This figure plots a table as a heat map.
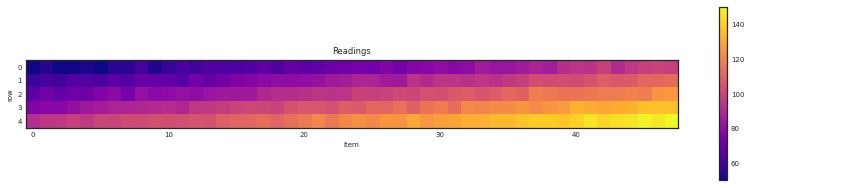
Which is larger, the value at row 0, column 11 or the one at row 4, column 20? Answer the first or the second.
the second
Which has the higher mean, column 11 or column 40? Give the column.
40
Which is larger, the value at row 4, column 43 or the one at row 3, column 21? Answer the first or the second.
the first
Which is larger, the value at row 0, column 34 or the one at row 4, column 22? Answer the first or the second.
the second
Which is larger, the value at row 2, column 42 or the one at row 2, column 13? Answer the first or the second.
the first
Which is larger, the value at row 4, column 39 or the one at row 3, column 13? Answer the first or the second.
the first
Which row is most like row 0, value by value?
1
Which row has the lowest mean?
0
